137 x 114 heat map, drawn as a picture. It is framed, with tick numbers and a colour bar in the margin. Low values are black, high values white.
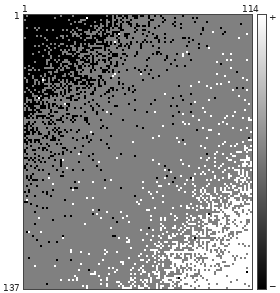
On average the colour sits 50% of the way up the scale. No regular stripes run through it. Values rise toward the bottom right. No single row or column stands out from its neighbours. The top left is the ninth with the lowest average. The bottom right is the ninth with the highest average. Neither half mirrors the other.
